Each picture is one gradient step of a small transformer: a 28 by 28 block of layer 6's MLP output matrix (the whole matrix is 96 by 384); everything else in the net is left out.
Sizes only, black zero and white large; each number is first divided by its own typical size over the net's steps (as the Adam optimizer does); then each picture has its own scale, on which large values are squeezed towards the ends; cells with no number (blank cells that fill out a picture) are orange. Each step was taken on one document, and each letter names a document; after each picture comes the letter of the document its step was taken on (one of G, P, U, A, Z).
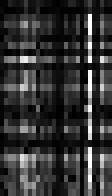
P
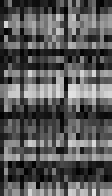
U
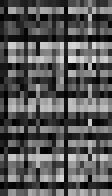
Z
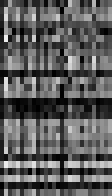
U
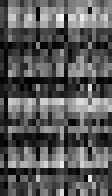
Z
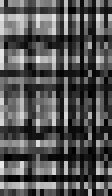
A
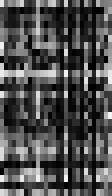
A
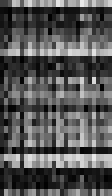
U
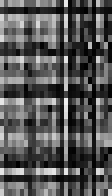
A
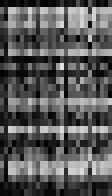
Z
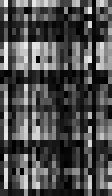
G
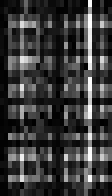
P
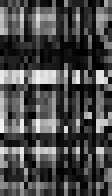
A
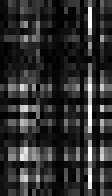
P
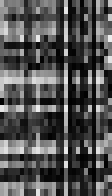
A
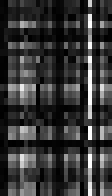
P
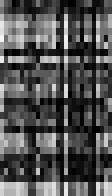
A
